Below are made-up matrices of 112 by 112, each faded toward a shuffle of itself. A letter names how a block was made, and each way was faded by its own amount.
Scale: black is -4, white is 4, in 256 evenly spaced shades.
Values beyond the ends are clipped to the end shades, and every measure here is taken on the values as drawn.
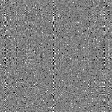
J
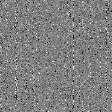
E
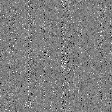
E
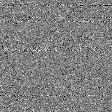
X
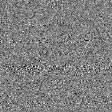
X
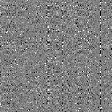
J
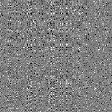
J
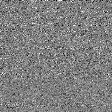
X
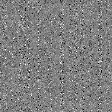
E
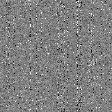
E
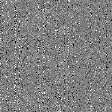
E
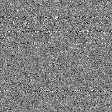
X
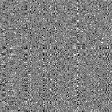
J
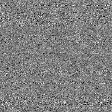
X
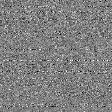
X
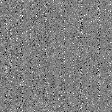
E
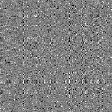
J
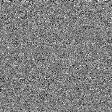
X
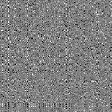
J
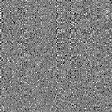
J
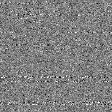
X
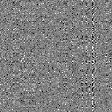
J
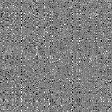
J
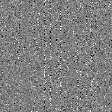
E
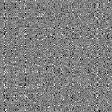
J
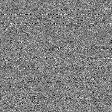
X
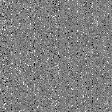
E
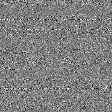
X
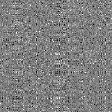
J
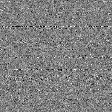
X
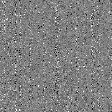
E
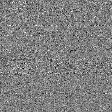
X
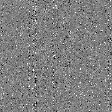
E
